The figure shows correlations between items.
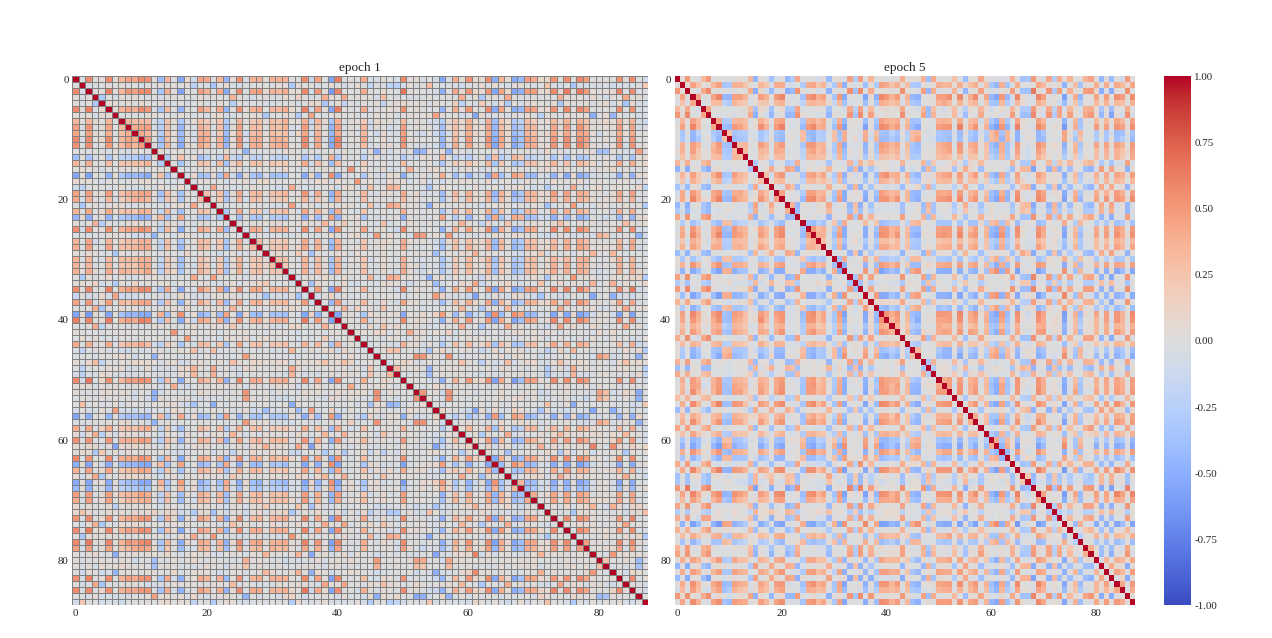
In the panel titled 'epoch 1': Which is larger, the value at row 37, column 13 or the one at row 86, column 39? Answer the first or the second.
the second
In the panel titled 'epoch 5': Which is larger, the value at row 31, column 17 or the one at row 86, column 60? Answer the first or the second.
the first
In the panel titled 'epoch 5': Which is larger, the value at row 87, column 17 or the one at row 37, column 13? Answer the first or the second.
the first
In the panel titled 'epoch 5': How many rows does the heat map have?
88
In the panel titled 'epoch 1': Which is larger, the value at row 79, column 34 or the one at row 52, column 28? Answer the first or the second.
the first
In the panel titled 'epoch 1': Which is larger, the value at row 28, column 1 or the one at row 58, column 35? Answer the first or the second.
the second
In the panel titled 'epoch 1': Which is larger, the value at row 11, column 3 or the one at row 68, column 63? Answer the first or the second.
the first
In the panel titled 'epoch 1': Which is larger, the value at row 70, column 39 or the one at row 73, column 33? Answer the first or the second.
the second
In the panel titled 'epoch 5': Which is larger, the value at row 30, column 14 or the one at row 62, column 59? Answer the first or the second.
the second
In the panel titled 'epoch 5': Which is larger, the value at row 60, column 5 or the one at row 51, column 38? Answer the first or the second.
the first
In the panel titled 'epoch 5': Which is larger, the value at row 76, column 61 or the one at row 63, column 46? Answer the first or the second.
the second
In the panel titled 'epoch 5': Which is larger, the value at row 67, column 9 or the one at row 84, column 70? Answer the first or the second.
the second
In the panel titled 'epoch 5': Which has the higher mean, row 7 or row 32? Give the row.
7
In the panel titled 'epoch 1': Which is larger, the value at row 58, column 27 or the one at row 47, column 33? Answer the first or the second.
the first
